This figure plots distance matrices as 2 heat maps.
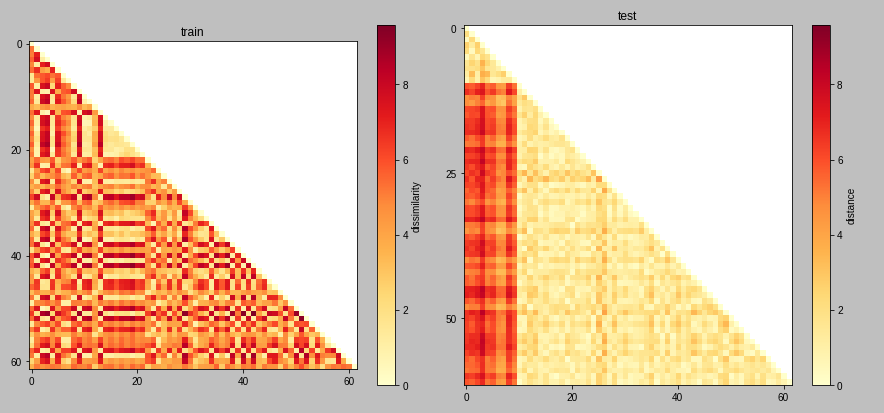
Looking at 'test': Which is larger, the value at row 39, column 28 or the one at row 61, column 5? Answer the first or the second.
the second
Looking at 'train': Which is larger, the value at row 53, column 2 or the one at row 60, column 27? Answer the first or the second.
the first
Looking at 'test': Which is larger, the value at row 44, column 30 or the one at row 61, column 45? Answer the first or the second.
the second
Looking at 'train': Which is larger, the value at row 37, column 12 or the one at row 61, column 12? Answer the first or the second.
the first
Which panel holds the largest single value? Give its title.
train
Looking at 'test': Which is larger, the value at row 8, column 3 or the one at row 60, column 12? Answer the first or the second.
the first
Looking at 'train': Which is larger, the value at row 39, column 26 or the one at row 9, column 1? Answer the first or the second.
the second
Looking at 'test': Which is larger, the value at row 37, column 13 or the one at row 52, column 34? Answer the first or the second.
the first
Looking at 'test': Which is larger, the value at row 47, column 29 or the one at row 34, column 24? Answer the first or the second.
the second
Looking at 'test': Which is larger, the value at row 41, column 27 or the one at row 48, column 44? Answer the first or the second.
the second
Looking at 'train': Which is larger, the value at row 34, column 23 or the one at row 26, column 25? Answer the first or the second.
the second
